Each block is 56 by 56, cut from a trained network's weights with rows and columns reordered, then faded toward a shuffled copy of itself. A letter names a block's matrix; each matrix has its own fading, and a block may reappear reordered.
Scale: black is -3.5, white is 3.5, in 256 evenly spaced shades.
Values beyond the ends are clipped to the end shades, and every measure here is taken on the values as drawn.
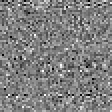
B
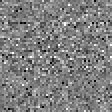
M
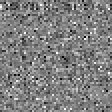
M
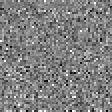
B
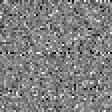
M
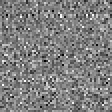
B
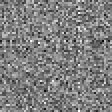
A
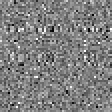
B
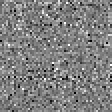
M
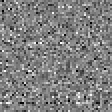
M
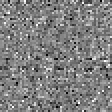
M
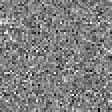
B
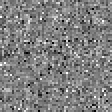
M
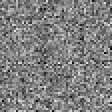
A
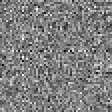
A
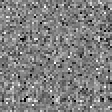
M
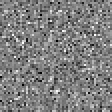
M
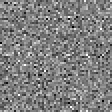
B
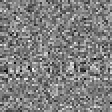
A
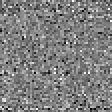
M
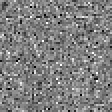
M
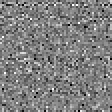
M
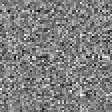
A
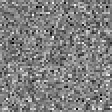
B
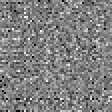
B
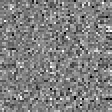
B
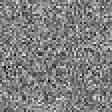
A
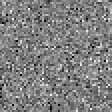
M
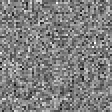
A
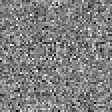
B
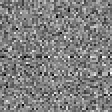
A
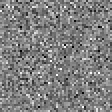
B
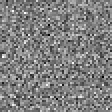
A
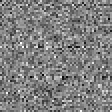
A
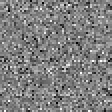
M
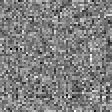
A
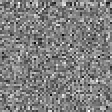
A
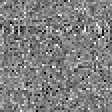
M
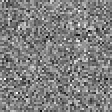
A
